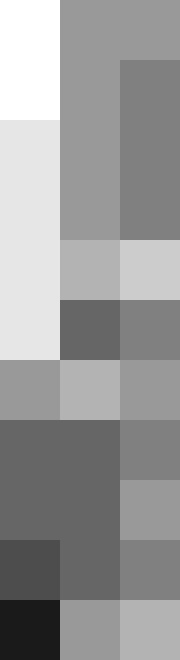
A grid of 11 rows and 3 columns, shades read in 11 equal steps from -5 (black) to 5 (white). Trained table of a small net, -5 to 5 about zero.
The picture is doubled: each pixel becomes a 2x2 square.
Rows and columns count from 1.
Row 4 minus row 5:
0 -1 -3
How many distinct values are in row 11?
3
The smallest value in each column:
-4 -1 0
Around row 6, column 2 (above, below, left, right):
2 2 4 0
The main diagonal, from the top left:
5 1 0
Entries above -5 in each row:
3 3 3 3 3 3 3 3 3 3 3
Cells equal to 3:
1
